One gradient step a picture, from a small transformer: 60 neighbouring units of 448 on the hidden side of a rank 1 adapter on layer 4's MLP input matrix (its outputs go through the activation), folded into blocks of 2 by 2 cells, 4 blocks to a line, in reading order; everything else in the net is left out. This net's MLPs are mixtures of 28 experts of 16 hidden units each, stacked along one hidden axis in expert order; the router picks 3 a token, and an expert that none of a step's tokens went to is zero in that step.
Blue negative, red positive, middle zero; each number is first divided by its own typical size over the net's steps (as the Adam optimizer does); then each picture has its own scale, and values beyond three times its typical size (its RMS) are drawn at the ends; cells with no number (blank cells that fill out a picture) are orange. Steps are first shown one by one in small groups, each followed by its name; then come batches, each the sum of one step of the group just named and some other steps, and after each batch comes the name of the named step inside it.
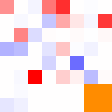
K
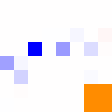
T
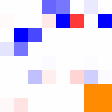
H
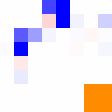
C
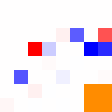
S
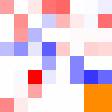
K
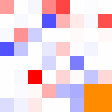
K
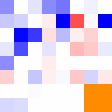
H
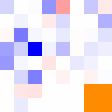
T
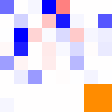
C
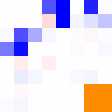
C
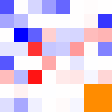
S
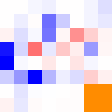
S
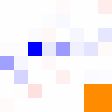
T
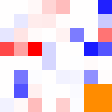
S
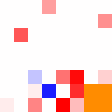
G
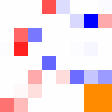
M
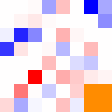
G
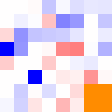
G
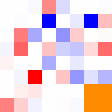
M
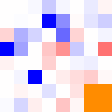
G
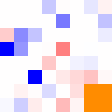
G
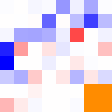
M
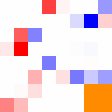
M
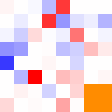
G
